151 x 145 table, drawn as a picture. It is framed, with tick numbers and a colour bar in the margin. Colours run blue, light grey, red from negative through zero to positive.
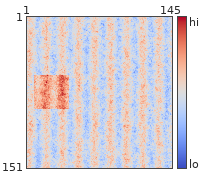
Odd patch: higher, in the middle left. Average level on the scale: 50%. Stripes: upright, repeating 9 times. Ninth with the highest average: middle left.
